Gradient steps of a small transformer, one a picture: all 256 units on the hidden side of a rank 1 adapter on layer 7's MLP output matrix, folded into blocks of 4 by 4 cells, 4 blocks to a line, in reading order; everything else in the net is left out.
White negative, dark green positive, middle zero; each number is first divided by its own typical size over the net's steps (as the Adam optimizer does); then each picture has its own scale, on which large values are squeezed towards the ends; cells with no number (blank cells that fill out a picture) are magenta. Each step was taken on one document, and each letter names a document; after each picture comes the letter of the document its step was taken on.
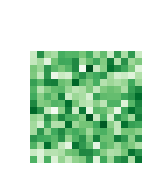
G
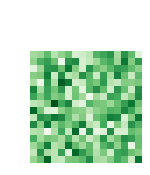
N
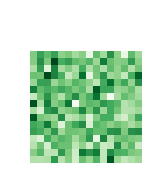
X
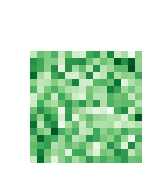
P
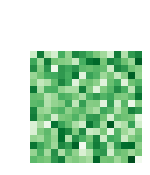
N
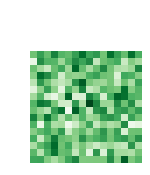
G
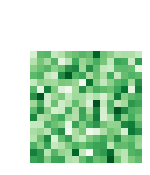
P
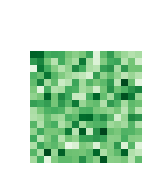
X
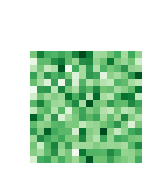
X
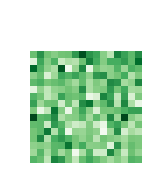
X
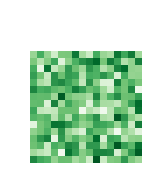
N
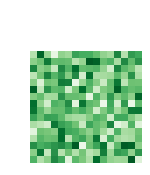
N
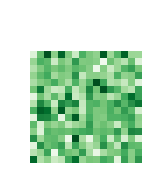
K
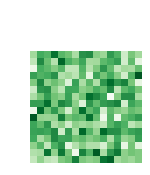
X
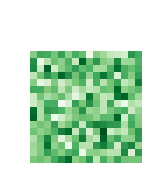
N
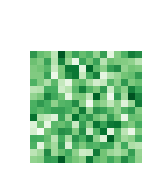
K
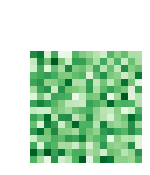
K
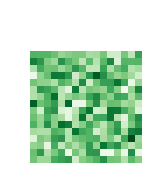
P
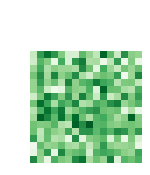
K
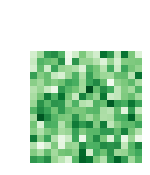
K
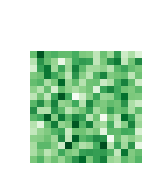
X
